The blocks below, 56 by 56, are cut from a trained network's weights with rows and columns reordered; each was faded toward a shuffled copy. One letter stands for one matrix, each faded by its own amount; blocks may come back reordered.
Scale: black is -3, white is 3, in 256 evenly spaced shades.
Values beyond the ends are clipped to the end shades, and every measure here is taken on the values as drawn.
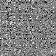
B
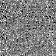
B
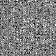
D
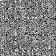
D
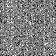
D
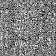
D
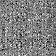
D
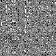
B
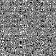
B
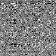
B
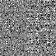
B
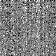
D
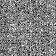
D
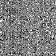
D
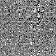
B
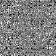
B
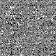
B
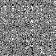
B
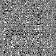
B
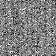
D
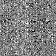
D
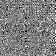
B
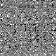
B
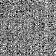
D
